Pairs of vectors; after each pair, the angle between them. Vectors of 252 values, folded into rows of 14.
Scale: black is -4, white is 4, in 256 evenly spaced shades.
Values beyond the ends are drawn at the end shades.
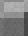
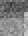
nearly opposite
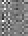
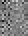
nearly opposite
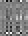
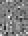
partly opposed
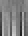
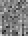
partly opposed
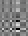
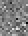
partly opposed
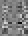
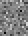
orthogonal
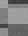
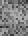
partly aligned
